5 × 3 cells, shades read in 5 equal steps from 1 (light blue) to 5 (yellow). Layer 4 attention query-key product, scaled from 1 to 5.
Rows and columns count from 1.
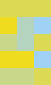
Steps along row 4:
same down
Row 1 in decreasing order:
4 4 4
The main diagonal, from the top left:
4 2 4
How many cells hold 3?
3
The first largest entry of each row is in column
1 1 3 1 3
